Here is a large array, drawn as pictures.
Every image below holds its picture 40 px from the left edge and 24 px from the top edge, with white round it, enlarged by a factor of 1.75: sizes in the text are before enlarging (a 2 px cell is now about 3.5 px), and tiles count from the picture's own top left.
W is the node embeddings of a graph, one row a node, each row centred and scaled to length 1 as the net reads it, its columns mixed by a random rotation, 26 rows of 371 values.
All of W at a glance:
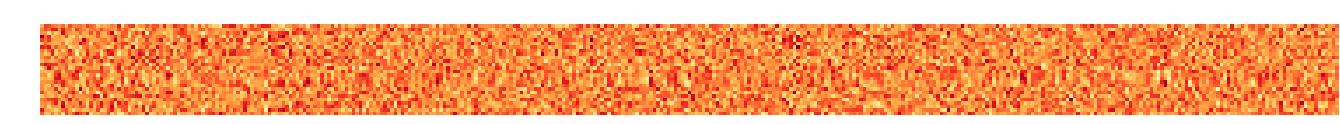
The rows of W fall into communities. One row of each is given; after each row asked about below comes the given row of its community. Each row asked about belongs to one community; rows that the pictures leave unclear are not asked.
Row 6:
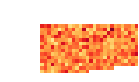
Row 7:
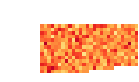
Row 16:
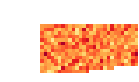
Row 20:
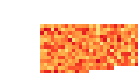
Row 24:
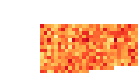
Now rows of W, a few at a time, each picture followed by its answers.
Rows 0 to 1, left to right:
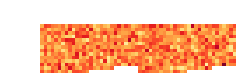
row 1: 7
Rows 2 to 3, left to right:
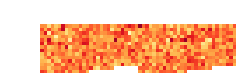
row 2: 24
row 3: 24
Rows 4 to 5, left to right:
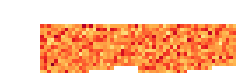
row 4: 6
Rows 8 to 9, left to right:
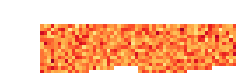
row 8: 7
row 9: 20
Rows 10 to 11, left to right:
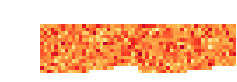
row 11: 6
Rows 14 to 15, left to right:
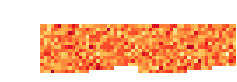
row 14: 16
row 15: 16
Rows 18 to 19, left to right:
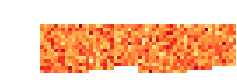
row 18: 7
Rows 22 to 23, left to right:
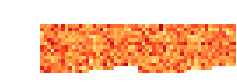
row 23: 24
